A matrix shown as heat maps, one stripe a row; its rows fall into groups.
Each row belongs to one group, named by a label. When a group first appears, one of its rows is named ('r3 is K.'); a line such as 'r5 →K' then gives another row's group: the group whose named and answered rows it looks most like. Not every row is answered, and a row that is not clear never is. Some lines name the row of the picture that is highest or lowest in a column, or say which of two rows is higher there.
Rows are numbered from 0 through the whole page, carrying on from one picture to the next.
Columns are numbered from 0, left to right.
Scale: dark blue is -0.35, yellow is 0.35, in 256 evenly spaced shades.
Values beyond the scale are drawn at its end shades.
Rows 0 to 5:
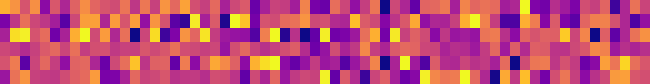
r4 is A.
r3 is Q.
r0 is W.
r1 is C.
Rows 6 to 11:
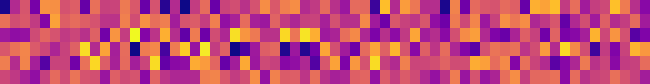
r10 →C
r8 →C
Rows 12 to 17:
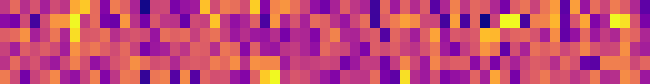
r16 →A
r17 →A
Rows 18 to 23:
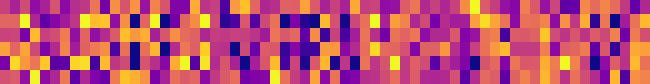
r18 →C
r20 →Q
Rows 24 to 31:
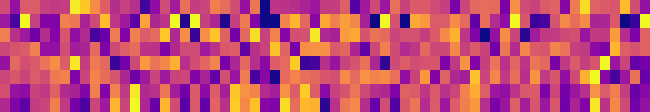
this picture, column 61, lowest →29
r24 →W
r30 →C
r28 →Q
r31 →C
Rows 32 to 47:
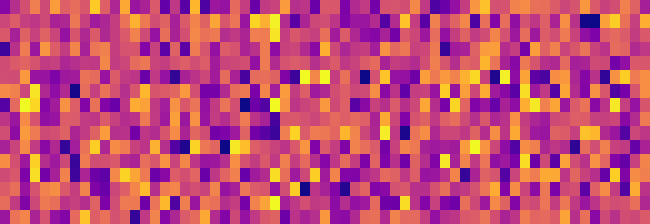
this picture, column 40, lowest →41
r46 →A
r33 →A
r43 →W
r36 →W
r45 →Q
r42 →C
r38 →W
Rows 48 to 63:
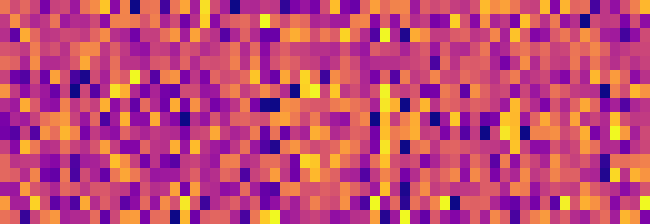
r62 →W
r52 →W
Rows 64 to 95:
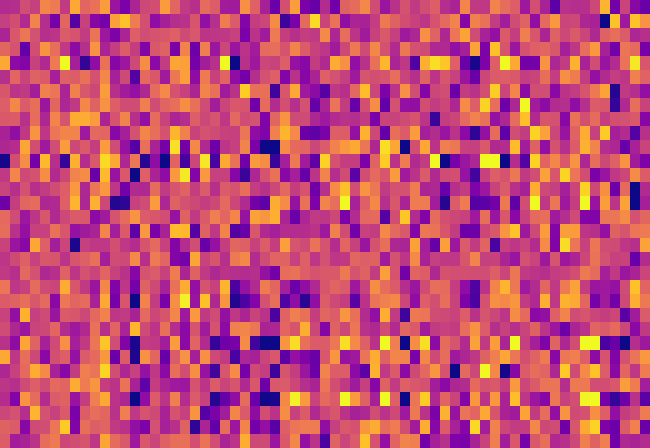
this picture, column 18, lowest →75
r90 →W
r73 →Q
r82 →C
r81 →W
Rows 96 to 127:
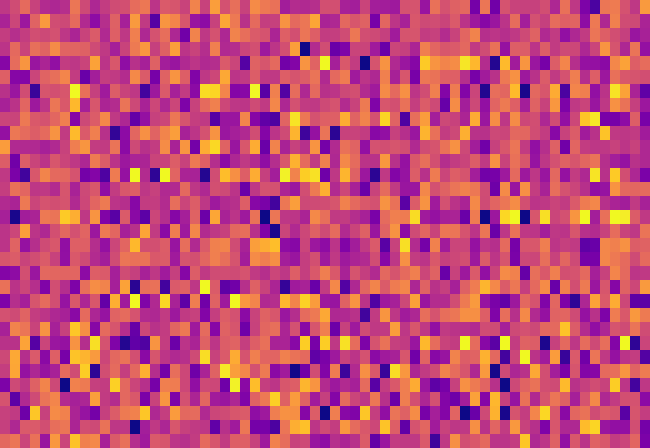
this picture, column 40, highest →113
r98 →C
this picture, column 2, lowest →108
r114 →A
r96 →A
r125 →Q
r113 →A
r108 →C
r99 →Q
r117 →C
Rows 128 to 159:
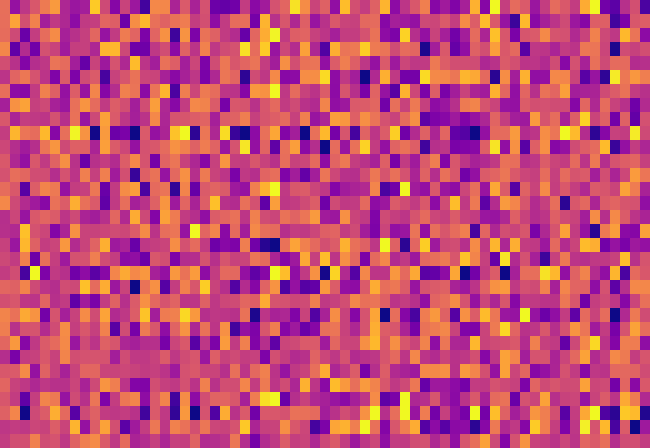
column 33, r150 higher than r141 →Yes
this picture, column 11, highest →131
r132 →C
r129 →W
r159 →W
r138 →Q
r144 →A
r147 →Q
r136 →Q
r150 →W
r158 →Q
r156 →A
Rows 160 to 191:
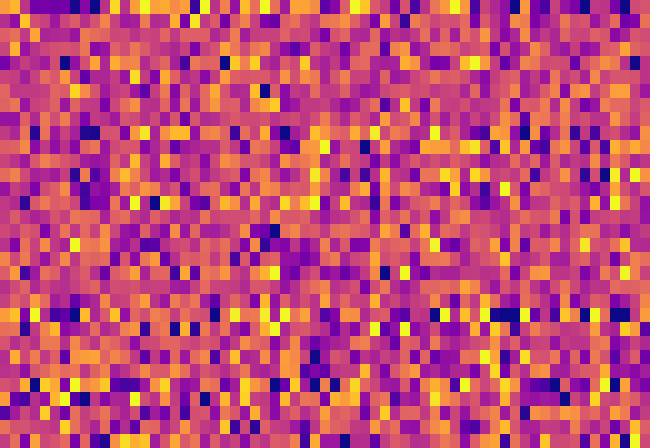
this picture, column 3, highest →182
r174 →C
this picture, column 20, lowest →188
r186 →Q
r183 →A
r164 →C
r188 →C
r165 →C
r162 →W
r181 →W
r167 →A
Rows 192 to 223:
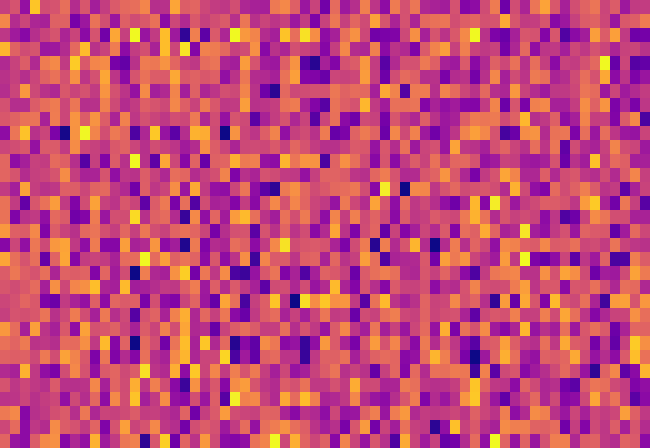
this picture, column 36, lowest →213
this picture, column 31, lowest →196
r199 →Q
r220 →C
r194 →C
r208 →W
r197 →Q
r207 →C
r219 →C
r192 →Q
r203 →C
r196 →Q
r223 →A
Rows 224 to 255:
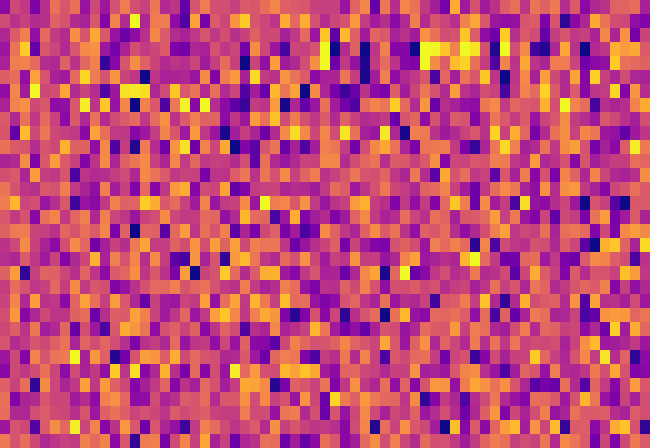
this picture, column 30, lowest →230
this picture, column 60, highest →249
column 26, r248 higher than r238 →No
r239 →Q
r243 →A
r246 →A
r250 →C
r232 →A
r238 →W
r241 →A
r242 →C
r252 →Q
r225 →C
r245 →W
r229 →W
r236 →W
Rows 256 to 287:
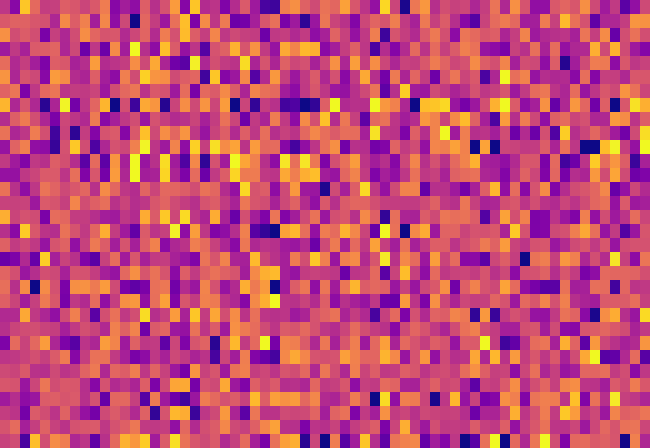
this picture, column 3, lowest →276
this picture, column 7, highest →266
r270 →Q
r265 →W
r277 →A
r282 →C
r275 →A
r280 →W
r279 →C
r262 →A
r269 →Q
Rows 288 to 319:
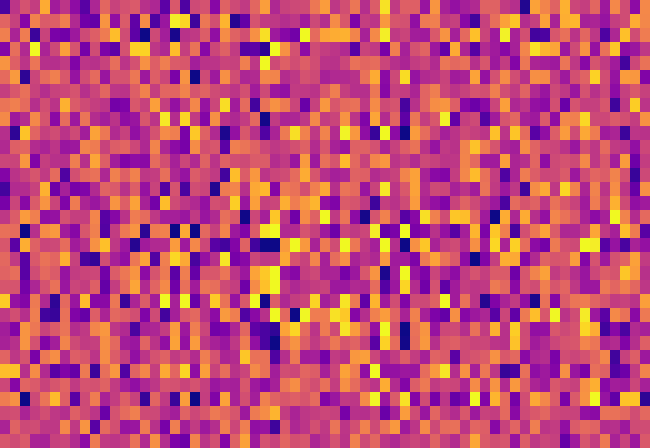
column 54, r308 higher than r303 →Yes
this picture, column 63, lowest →300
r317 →A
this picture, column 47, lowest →306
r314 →W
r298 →C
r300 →C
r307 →A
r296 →W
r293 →A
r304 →A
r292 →W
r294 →W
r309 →W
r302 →C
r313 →Q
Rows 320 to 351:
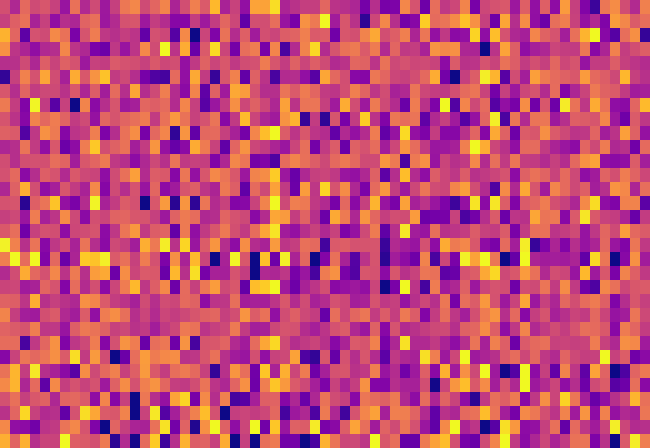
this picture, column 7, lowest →327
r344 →A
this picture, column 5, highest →334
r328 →Q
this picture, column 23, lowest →351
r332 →A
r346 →W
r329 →A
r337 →W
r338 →W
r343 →W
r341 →W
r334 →A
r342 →Q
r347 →W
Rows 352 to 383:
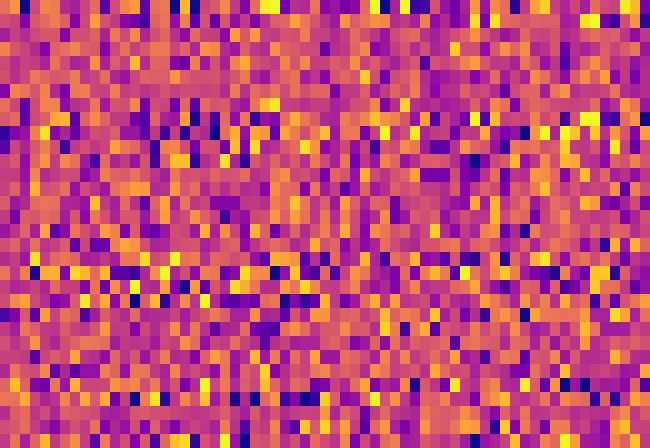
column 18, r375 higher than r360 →No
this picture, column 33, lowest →371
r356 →C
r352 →A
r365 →Q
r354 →C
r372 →C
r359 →A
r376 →W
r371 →Q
